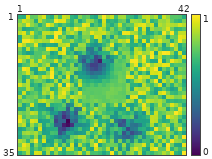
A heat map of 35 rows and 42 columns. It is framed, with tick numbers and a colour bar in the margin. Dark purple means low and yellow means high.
An odd patch, calmer than its surroundings, sits in the centre. There are three dips. The centre is the calmest part. On average the colour sits 70% of the way up the scale.
